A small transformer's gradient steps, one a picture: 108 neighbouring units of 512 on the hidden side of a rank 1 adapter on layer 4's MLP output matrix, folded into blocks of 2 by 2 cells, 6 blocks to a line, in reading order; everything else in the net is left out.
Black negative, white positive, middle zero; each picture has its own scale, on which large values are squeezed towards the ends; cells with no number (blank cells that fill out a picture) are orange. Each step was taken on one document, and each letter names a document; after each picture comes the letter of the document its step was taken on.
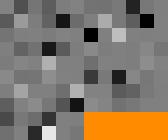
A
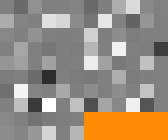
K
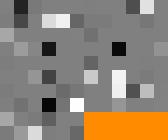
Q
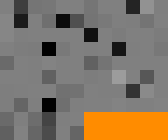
Q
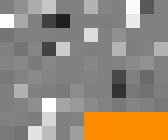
A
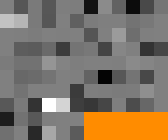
A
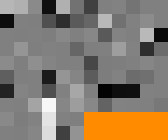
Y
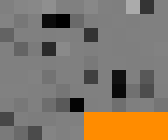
Q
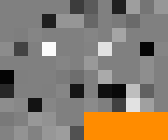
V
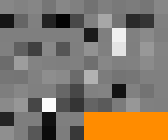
A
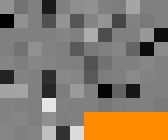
Y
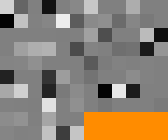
Y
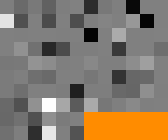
A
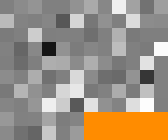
K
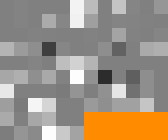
V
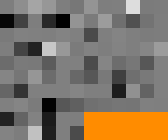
A
